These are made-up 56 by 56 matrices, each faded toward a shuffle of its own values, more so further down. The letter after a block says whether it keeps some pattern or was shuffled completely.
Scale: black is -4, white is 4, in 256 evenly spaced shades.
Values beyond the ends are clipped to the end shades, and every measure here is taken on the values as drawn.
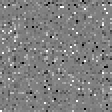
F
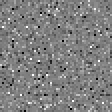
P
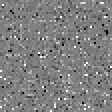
F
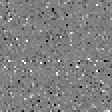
F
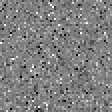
P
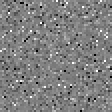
P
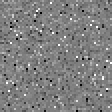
P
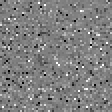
F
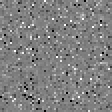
F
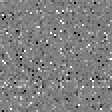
F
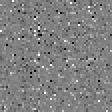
F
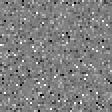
P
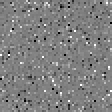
F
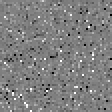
P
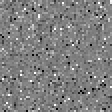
F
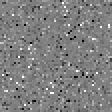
P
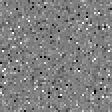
P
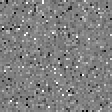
P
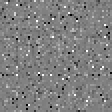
F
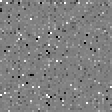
F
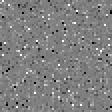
P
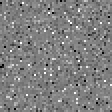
P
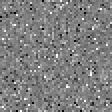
F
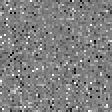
F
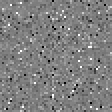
F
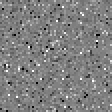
P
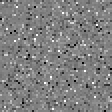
P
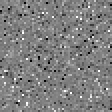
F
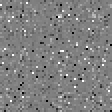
F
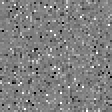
F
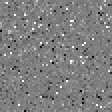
P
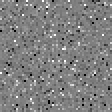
P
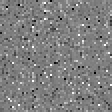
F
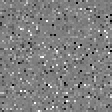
F
